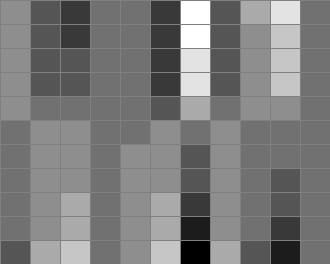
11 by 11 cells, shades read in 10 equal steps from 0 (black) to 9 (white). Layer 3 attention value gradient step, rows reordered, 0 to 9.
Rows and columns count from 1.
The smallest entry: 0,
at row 11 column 7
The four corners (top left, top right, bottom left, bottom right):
5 4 3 4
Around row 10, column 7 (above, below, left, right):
2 0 6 5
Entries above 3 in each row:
7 7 7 7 10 11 10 9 9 9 7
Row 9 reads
4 5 6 4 5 6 2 5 4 3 4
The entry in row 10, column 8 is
5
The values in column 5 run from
4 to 5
